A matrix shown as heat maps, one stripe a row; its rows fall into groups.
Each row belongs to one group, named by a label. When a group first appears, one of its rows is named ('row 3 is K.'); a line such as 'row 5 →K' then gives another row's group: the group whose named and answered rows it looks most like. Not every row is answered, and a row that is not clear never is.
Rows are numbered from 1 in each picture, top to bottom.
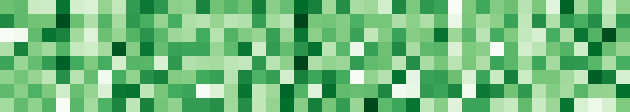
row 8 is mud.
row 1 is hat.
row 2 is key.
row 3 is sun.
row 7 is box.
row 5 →key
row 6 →hat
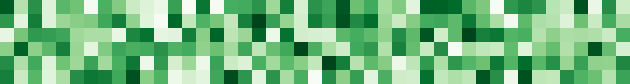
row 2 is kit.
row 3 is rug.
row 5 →box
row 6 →box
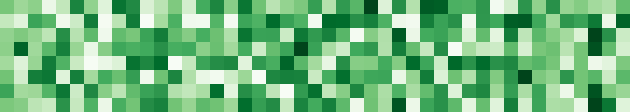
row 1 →kit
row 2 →box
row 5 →rug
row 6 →box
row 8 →hat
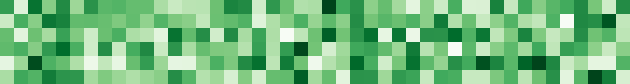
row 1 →box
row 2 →sun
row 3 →kit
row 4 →key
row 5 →rug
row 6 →sun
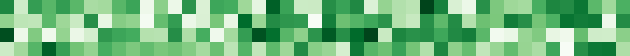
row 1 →box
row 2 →box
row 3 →kit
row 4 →sun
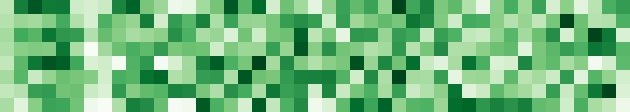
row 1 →rug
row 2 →mud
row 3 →sun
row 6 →hat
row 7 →sun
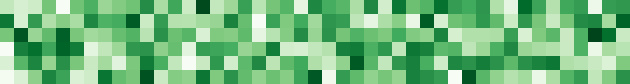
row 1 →kit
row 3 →sun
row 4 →rug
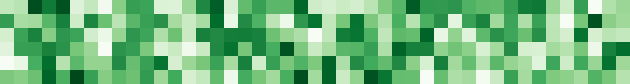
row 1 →rug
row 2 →hat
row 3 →rug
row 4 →rug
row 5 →sun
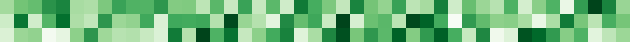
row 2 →mud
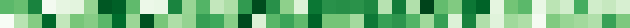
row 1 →kit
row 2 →mud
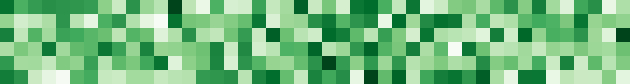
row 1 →key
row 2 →kit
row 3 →box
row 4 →mud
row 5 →hat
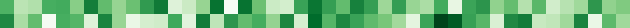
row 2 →kit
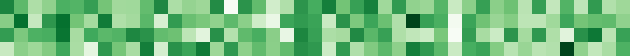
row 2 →mud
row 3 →key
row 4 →mud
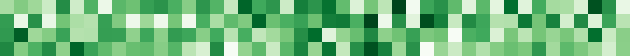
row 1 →hat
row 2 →kit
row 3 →mud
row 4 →key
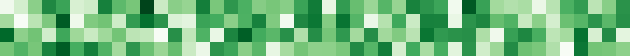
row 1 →mud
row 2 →hat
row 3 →kit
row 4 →key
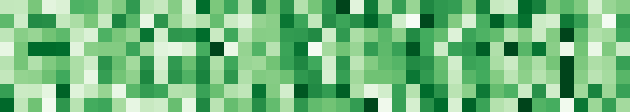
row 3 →mud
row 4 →rug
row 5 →mud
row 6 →mud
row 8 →kit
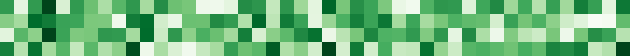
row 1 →box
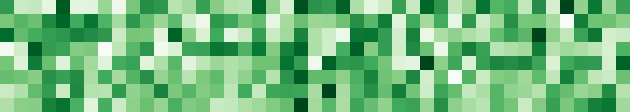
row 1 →hat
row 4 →rug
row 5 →box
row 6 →key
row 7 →sun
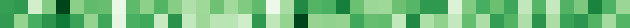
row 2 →key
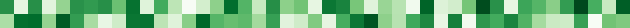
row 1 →box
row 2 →rug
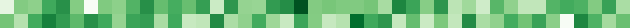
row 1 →sun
